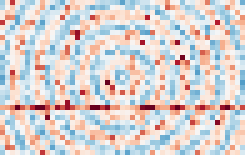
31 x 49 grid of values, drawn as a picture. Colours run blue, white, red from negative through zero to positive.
Odd lines: row 22. Average level on the scale: 50%. Rings: centred on the centre. Slope: none.
